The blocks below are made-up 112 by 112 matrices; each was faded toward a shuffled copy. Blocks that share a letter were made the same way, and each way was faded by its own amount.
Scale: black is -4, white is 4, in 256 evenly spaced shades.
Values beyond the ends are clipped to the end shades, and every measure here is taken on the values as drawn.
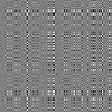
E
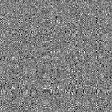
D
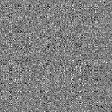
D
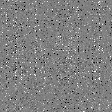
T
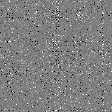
T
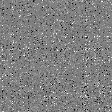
T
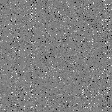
T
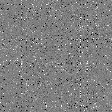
T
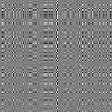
E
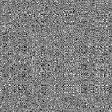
D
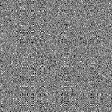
D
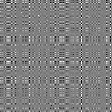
E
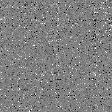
T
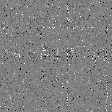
T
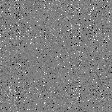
T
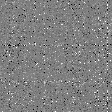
T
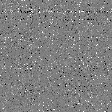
T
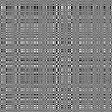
E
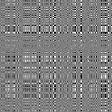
E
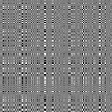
E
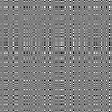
E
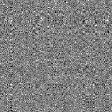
D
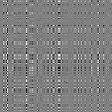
E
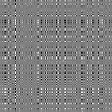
E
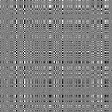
E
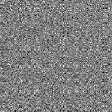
D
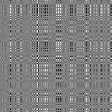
E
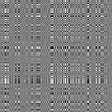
E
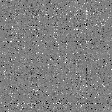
T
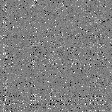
T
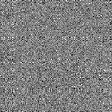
D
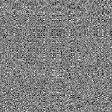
D
